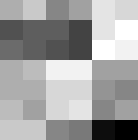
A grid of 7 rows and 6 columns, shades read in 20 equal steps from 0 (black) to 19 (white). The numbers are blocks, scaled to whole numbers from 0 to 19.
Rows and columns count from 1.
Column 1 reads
13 6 8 13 13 14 15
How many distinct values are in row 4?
4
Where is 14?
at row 4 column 2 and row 6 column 1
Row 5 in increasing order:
10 11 13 13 16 16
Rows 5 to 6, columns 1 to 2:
13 13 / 14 12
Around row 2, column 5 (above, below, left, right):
17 19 5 19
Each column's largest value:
15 15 18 18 19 19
